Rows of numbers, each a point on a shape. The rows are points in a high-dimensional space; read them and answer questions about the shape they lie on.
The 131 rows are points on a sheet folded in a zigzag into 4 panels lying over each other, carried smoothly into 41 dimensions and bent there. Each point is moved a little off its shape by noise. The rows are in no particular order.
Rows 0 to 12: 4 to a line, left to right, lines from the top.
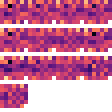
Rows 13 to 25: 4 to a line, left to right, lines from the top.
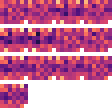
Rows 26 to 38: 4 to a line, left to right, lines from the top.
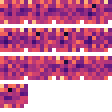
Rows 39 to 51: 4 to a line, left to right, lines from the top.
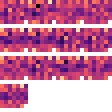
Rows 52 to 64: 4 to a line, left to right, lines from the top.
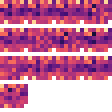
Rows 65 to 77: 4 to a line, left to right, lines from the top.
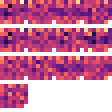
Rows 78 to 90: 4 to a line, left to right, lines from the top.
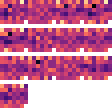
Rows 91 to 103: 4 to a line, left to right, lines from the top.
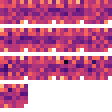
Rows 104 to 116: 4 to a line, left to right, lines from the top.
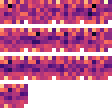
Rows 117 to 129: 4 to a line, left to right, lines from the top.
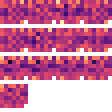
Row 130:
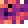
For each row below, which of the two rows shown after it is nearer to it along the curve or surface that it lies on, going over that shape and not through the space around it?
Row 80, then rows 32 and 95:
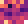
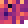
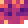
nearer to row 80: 95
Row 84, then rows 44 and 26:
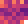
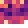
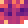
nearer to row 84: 26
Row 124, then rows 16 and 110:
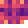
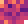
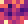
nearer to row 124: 110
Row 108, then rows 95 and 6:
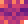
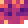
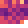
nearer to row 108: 95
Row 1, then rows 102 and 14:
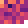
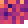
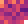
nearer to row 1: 14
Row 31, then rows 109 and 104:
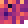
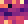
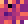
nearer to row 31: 104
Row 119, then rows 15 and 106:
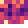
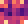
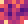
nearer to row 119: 106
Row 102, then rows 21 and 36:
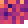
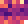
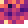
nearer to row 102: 36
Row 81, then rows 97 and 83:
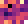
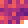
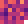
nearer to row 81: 83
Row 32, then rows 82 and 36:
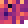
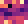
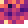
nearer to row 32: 36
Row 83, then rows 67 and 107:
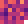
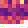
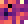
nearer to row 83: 107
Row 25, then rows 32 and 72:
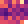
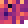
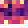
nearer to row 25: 72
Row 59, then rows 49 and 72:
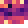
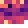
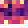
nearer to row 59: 72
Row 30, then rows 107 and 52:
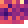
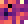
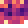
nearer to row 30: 107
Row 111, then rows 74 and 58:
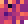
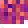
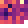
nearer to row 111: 74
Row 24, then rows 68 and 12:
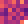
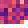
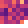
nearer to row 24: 68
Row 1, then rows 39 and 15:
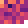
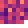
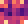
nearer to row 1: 39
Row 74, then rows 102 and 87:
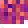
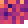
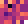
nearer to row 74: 87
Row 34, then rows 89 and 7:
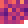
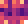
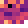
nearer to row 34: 7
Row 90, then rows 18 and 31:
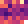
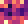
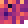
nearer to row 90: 18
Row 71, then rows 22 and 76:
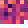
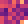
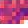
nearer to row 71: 22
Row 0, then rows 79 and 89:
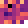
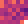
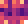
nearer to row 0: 79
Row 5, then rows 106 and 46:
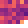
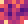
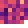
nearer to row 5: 46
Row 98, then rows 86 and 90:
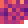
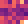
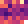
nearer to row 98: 86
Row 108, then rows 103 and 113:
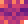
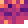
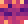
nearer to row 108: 103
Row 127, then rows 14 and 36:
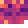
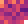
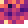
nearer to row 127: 36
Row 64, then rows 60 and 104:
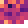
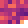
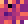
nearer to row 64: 104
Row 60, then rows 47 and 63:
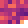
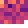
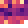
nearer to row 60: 47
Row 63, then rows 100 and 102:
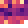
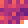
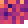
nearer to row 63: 102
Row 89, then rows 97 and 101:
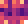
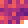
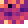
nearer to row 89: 101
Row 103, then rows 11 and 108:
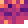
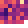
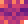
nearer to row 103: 108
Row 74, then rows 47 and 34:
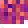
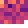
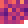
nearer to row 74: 47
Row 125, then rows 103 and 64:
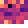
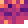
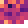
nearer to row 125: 103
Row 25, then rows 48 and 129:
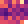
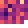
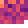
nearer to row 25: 48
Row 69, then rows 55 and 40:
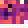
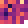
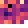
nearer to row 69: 40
